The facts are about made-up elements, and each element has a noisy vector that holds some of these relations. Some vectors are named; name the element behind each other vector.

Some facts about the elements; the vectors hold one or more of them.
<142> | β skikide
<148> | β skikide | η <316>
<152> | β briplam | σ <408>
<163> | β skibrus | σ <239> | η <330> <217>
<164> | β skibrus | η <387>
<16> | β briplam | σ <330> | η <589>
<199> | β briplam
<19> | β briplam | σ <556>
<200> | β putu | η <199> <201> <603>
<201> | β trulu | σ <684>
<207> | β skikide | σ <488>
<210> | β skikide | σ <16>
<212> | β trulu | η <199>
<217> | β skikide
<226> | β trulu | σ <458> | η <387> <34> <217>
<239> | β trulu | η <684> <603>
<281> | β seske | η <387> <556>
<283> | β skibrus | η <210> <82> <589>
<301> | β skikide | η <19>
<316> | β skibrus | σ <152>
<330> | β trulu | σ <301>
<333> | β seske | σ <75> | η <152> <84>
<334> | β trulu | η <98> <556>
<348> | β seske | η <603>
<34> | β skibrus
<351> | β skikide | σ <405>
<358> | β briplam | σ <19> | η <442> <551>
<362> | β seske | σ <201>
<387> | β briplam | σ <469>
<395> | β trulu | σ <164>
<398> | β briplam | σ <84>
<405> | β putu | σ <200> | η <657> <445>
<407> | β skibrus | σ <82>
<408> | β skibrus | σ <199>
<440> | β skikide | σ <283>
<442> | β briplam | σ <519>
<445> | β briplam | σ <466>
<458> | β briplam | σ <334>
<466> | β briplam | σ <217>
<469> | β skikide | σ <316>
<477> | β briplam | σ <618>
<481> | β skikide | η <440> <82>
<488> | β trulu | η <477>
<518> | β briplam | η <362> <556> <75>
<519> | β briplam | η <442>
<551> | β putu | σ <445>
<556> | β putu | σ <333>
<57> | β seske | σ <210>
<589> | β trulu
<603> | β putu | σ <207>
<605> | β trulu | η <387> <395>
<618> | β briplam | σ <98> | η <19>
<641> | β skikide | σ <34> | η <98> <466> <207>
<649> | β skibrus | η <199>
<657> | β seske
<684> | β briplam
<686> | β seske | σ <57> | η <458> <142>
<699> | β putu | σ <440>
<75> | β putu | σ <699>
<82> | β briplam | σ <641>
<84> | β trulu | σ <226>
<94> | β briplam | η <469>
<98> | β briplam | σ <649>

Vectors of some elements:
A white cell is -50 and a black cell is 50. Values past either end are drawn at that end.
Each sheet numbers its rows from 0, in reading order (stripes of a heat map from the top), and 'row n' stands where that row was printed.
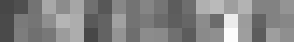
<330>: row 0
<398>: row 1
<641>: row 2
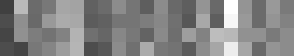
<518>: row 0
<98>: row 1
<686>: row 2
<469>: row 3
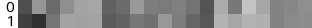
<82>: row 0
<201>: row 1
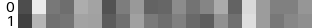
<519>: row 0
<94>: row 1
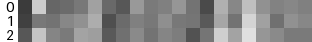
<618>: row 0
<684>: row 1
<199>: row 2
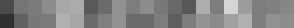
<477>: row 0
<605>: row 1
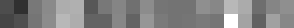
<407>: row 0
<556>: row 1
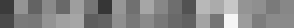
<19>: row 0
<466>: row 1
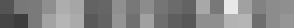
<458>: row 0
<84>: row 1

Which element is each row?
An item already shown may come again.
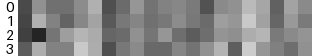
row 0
<481>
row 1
<200>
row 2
<395>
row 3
<442>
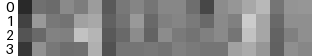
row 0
<239>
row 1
<405>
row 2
<551>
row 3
<348>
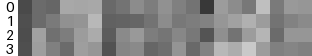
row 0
<589>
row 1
<657>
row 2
<283>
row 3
<649>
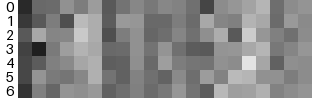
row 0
<239>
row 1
<164>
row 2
<442>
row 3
<395>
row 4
<75>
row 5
<686>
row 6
<488>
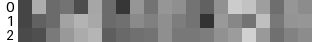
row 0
<301>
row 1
<589>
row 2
<362>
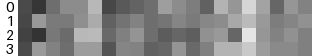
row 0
<207>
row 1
<333>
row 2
<387>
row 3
<649>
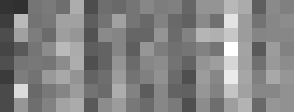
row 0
<603>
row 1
<94>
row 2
<649>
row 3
<556>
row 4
<148>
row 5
<334>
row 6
<16>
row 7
<283>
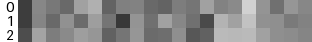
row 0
<281>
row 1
<19>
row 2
<212>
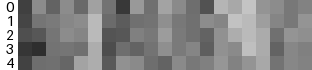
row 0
<19>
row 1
<57>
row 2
<210>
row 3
<603>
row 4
<163>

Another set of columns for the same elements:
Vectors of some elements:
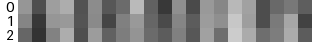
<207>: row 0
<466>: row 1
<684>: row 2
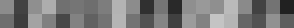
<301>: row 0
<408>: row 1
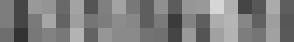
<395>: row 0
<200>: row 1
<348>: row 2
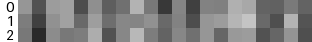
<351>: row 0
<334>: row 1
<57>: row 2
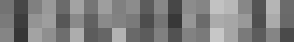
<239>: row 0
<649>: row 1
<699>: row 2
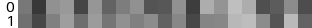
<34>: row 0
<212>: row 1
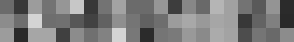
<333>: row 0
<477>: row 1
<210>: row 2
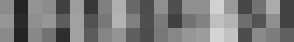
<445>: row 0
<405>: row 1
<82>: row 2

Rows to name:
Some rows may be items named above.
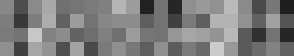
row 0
<301>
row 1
<200>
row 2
<488>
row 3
<551>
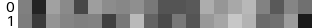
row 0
<283>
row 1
<19>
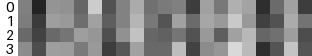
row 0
<657>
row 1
<330>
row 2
<686>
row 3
<84>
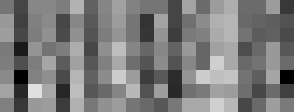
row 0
<281>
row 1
<641>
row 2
<641>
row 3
<57>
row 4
<603>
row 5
<94>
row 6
<148>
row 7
<589>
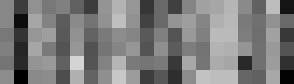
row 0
<618>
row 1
<16>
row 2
<518>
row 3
<358>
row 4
<657>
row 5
<94>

